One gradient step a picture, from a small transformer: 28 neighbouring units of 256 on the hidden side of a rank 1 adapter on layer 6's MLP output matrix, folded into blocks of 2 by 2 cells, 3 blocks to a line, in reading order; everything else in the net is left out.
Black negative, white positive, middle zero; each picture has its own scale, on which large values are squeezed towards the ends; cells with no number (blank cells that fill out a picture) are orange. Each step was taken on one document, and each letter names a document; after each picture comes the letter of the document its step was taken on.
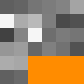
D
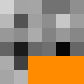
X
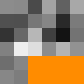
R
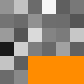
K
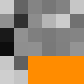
D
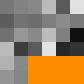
R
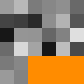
R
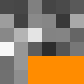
K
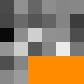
X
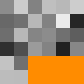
K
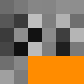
X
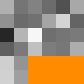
D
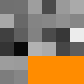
R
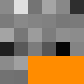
K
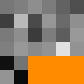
K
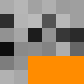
D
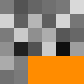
R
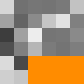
D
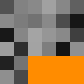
K
